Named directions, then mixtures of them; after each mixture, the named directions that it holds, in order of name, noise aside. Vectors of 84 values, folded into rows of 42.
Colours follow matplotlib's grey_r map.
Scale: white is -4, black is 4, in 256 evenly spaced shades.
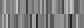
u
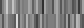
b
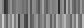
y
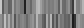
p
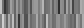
p, y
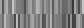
b, p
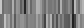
p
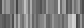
p, u, y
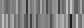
u, y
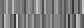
b, p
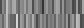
b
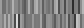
b, p, y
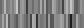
u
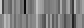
p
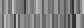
b, p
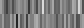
b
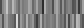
b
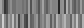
y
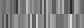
u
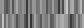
b, u, y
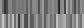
y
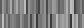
p, u, y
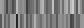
b, u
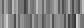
b, p, u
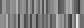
b, u, y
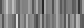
b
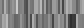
p, u
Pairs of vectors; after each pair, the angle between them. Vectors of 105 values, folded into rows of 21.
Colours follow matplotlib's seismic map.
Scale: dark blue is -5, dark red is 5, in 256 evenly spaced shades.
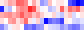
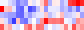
nearly opposite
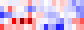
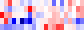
nearly opposite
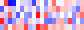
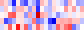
partly aligned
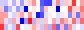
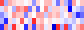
partly opposed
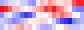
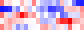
nearly opposite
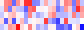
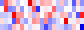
partly aligned
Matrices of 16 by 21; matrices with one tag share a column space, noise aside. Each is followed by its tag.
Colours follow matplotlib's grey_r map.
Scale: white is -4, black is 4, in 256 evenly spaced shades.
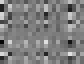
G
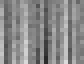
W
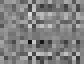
G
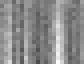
W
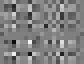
G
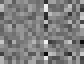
G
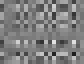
G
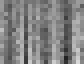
W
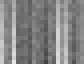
W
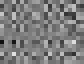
G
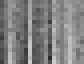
W
